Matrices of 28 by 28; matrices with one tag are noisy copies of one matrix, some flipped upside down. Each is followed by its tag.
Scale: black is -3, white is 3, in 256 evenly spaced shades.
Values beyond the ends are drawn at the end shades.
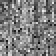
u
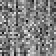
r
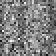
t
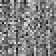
r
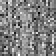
u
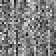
r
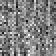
r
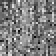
u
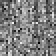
u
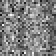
t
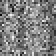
t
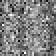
t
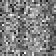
t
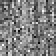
u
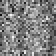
t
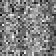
t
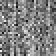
r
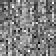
u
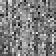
u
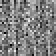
r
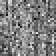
u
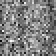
t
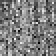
u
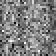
t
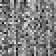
r
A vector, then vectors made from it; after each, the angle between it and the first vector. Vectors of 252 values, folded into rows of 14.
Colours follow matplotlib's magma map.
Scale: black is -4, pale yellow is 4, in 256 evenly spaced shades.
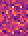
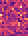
partly aligned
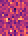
orthogonal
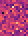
nearly parallel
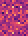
nearly parallel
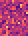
partly aligned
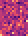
partly aligned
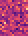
partly opposed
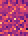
orthogonal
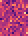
partly opposed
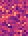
partly aligned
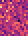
partly aligned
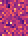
orthogonal
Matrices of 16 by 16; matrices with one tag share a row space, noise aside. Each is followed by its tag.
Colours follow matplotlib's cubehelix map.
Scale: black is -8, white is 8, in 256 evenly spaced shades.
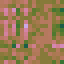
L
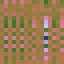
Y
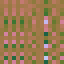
Y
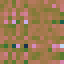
L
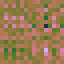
Y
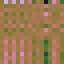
Y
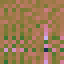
Y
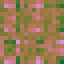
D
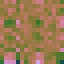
D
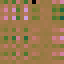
L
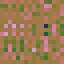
Y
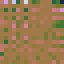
L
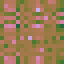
D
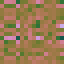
D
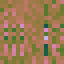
Y
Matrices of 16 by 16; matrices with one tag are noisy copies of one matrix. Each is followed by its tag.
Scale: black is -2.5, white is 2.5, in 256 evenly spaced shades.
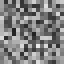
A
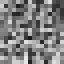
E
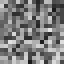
E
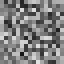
A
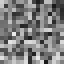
E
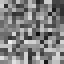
E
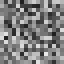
A
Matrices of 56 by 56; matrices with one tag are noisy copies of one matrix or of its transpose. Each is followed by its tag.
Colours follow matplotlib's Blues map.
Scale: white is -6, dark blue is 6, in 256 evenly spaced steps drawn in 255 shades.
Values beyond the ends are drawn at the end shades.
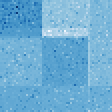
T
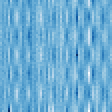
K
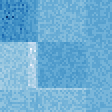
T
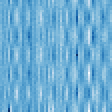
K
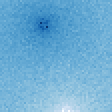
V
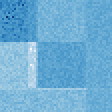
T
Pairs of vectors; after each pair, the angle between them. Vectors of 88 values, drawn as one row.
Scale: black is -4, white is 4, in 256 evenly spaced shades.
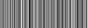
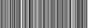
nearly parallel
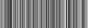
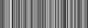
nearly opposite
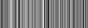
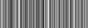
nearly opposite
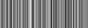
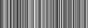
partly aligned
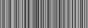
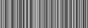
nearly opposite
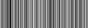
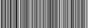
partly aligned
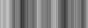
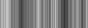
nearly parallel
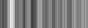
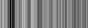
nearly opposite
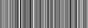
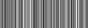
partly opposed
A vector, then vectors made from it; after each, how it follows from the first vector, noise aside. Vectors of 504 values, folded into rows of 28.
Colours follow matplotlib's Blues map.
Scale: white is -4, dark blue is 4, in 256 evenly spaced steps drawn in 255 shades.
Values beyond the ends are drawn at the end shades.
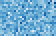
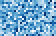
scaled up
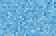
shrunk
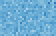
shrunk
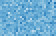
shrunk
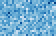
sign-scrambled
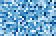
scaled up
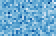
sign-scrambled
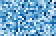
scaled up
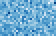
sign-scrambled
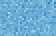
shrunk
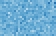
shrunk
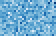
copied
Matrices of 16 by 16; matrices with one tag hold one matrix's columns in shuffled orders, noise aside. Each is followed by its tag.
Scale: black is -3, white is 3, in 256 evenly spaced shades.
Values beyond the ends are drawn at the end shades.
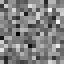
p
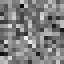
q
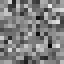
p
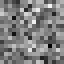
p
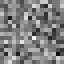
q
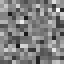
p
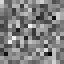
q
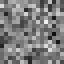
p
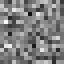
p
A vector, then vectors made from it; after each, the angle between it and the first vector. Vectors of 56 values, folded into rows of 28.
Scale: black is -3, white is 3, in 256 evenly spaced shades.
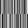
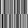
nearly parallel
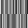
nearly opposite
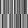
nearly parallel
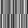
nearly opposite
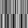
partly opposed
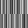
partly aligned
